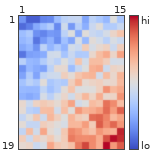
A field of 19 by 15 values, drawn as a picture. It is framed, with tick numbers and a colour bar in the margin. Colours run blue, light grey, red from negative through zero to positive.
There is an overall slope up to the bottom right. No row or column stands out. The ninth with the highest average is the bottom right. The ninth with the lowest average is the top left. Neither half mirrors the other. The histogram is bell-shaped. There are no regular stripes.
